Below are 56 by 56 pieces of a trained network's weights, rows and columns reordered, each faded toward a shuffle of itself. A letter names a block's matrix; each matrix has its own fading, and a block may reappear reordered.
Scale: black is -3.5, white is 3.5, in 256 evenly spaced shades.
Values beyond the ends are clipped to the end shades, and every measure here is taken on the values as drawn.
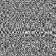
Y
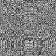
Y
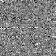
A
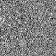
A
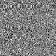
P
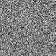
A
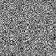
A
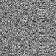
A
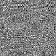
P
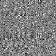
P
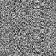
P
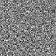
A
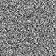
A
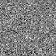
A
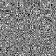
P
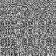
Y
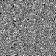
P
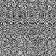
Y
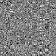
P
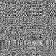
Y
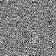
P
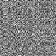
Y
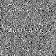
A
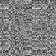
Y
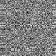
Y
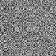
Y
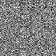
A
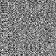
P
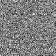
A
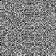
Y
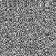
P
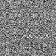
A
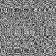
Y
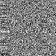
A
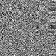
P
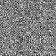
P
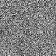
A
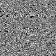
A
